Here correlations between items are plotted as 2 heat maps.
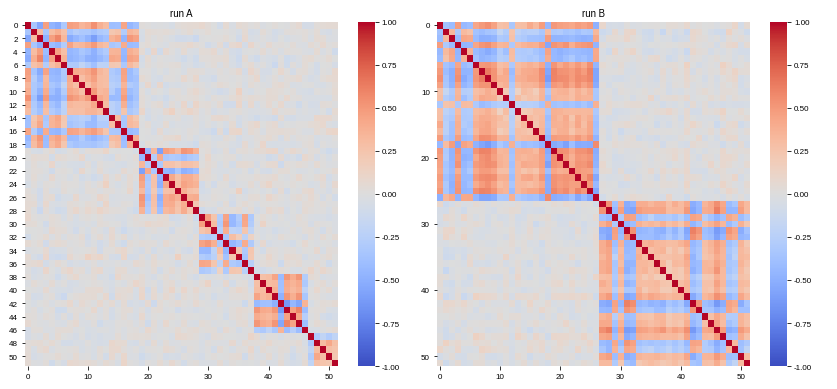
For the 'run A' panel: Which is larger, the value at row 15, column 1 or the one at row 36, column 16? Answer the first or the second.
the first
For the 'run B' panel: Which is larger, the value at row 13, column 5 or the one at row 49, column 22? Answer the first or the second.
the second
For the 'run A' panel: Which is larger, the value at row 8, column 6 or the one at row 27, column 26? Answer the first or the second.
the second
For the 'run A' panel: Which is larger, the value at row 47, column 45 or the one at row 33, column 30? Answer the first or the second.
the second
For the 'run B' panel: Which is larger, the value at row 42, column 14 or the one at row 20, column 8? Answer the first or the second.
the second
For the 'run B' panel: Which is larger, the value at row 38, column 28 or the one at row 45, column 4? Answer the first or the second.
the first
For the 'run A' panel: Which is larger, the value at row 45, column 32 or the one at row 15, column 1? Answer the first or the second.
the second
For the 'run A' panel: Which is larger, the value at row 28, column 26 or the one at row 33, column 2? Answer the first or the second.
the first
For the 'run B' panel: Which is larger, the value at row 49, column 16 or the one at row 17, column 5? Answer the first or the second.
the first
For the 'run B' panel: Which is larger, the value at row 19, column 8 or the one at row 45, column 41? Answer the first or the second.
the first
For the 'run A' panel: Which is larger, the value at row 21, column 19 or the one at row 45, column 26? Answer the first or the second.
the first
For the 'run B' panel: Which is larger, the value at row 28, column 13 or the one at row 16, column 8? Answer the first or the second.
the second
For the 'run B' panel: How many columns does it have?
52
